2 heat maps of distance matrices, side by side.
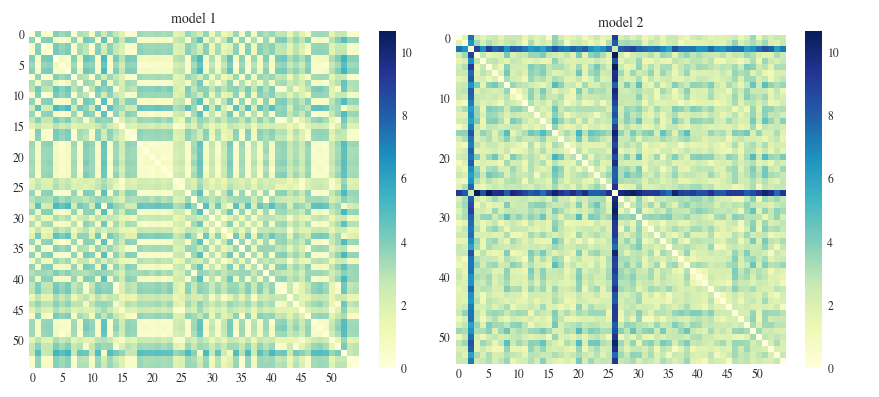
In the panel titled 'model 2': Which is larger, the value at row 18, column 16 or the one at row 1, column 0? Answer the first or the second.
the first
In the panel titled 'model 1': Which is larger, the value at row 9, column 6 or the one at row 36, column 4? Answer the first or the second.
the first
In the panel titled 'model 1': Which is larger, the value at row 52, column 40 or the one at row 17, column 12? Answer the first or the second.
the first
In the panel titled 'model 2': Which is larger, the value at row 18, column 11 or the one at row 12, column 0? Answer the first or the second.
the second
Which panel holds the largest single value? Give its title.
model 2
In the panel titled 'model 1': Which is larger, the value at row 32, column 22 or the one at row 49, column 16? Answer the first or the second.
the second
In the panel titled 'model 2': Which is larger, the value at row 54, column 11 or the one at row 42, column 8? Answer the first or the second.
the second
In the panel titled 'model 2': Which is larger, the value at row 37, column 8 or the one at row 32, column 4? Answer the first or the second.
the first
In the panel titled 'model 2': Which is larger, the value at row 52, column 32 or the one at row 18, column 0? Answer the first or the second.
the first
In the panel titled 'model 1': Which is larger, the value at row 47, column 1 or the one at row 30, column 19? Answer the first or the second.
the second
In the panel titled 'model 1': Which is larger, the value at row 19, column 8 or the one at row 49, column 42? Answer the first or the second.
the second
